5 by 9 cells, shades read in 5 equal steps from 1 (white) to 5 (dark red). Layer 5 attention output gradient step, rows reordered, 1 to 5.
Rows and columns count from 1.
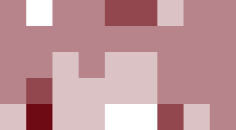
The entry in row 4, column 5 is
2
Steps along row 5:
up down same down same up down up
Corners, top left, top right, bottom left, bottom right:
3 3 2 3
